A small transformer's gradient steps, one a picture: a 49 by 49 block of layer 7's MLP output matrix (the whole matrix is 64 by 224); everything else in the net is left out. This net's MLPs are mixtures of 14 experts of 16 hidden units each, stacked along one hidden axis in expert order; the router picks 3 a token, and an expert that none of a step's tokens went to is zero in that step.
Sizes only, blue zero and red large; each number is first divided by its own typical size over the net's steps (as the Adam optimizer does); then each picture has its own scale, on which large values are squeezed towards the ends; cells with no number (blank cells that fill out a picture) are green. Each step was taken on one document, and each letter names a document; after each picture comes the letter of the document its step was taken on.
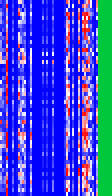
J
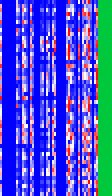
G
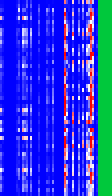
J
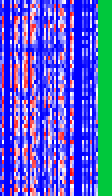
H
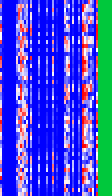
J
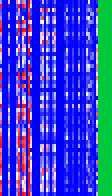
G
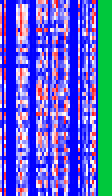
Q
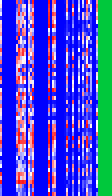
G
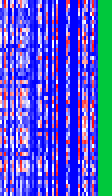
Q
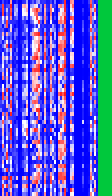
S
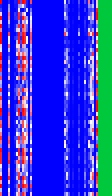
G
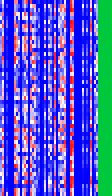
H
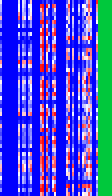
G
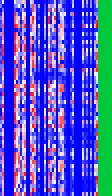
H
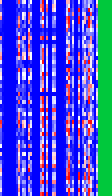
G
